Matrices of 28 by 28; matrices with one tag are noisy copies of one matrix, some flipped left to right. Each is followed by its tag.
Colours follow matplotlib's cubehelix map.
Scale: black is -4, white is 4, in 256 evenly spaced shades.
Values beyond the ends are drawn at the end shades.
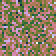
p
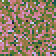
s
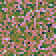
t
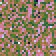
p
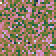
p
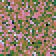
s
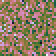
s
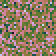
t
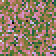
s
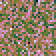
p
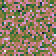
t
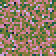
t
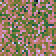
p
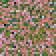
t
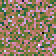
t
